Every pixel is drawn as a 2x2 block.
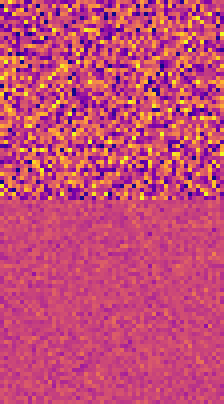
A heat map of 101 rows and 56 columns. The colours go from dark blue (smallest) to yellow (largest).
Grain: fine. Slope: none. Seam: horizontal, 50% of the way down, the bottom part calmer.
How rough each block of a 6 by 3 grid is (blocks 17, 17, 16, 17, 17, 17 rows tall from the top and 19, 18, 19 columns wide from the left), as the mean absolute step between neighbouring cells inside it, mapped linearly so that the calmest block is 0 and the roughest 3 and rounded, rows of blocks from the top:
3 3 3 | 3 2 3 | 3 3 3 | 0 0 0 | 0 0 0 | 0 0 0
